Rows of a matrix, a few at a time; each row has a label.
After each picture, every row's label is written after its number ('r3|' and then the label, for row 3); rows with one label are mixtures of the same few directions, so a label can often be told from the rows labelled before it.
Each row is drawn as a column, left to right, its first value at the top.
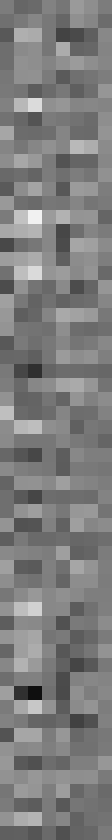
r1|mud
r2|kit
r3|kit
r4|kit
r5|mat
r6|kit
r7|kit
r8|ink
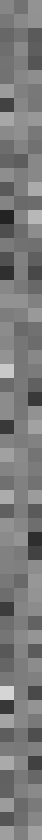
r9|kit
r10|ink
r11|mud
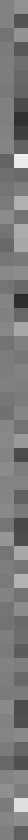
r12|ink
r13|ink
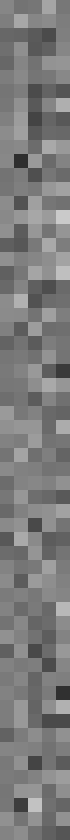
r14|mud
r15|ink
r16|ink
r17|kit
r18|kit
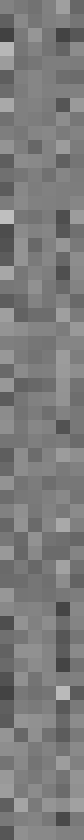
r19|mat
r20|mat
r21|kit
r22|mat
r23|kit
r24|mat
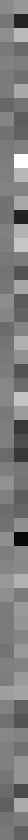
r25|mat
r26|ink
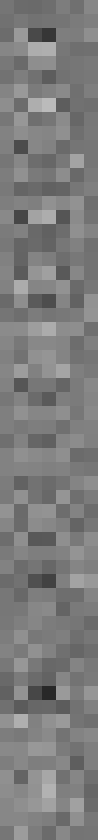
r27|mat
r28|kit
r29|mat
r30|mat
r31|kit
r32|ink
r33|mat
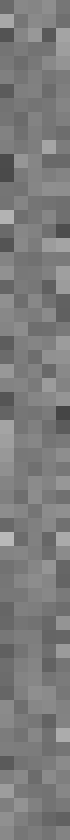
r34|ink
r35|ink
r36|mat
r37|kit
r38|mud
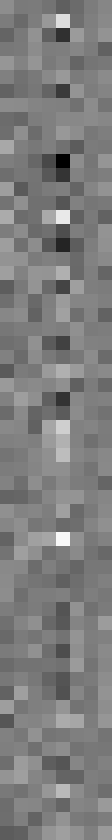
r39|kit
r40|mud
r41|mud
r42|ink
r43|ink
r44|kit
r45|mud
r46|mat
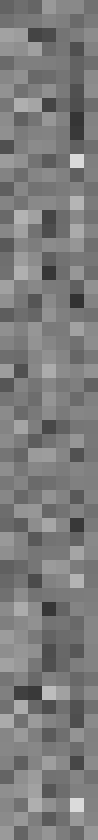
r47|kit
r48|kit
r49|mat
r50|kit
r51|kit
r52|ink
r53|kit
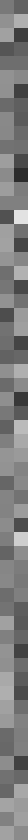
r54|mat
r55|ink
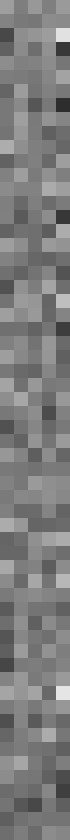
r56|kit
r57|ink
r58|mat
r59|mud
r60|mat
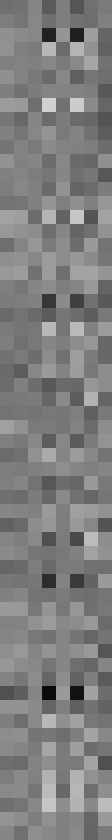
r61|kit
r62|kit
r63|mat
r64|mat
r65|mat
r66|mat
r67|mud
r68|ink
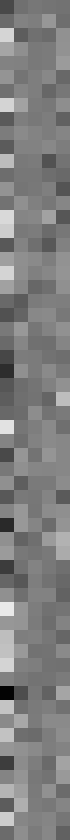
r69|kit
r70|mat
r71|mud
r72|ink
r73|mud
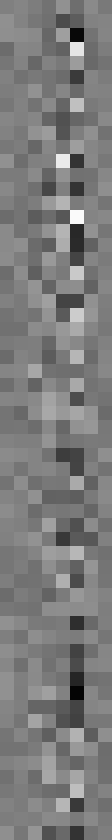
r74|mat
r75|mud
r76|kit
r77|mud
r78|ink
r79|mat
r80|mud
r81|mud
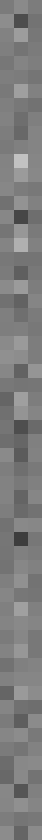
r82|mud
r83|ink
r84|kit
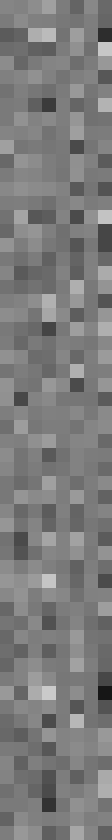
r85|kit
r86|mud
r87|mat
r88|mat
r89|mat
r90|kit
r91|ink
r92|mat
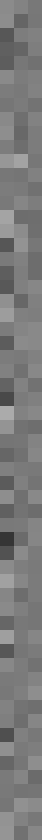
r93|mud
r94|ink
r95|kit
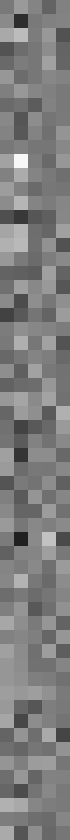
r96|mat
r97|ink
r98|kit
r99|mud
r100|mud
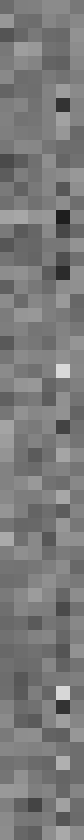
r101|ink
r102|mat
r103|mat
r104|mud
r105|kit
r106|mud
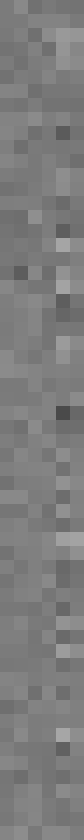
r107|kit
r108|kit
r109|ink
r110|mat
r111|mud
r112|mud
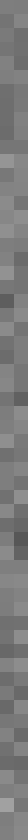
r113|ink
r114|mud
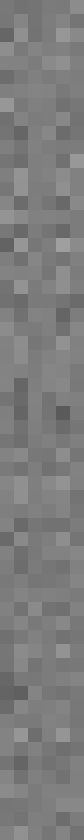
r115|mat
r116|mud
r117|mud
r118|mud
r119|mud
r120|ink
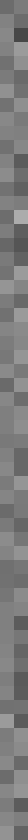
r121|kit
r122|mat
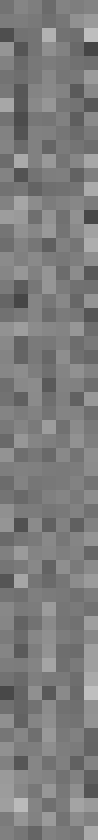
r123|mat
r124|ink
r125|mud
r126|kit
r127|kit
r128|ink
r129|mat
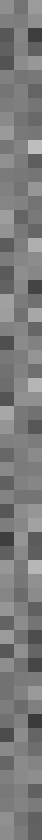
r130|mud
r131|mud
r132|kit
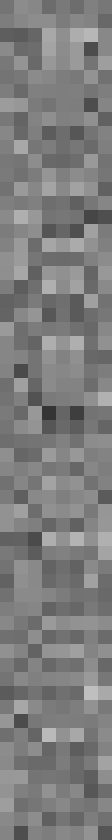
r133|mat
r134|kit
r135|mud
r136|mud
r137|mud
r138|mud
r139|mat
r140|mud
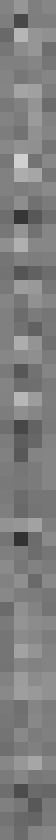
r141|kit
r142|ink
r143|ink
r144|mat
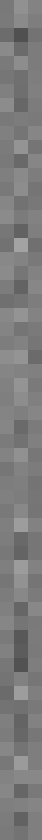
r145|mat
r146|kit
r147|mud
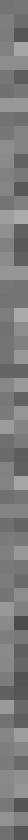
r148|kit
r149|mat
